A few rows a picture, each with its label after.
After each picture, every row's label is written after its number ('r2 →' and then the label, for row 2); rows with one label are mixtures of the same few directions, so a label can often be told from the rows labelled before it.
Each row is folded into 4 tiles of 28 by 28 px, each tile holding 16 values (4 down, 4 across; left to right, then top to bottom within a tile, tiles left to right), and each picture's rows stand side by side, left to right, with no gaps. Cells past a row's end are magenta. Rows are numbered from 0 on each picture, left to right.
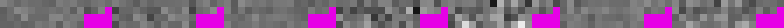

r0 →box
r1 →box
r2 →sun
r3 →box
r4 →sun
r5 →sun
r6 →sun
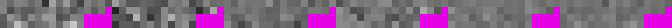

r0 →sun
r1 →box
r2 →sun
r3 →box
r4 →box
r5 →sun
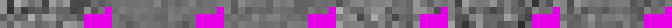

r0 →sun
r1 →sun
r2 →sun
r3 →box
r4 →sun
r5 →sun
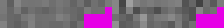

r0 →sun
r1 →sun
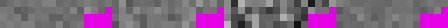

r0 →box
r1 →sun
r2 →sun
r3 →box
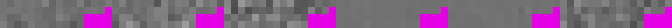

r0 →sun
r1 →sun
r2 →sun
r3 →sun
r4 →box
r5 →sun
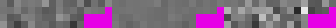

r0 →sun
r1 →sun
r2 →box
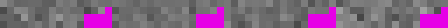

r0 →box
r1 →box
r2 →sun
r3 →box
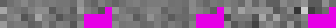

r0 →box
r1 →box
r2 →box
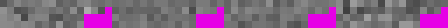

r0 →box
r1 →box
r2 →sun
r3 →sun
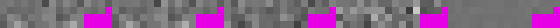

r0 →sun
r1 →sun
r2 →sun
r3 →box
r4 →sun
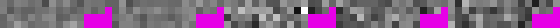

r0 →sun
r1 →sun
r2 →box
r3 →box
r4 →sun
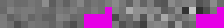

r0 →sun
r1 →box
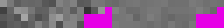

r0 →box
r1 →box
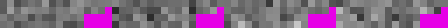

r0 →sun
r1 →box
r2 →sun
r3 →box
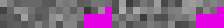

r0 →box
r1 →sun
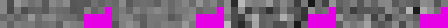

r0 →sun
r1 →sun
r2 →sun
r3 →box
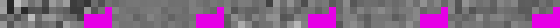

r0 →sun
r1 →box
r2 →sun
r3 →sun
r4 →sun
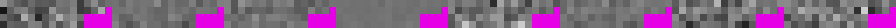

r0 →box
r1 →sun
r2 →sun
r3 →sun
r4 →sun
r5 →sun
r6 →sun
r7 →box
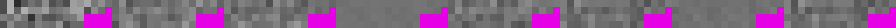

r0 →sun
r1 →sun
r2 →sun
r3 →box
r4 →sun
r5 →sun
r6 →box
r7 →sun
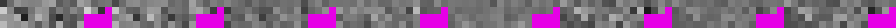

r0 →box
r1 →box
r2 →box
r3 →box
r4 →sun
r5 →box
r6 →box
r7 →box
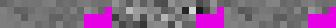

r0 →box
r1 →box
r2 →box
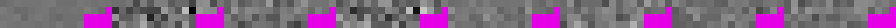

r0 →box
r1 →box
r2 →sun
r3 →box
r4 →box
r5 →sun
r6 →box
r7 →sun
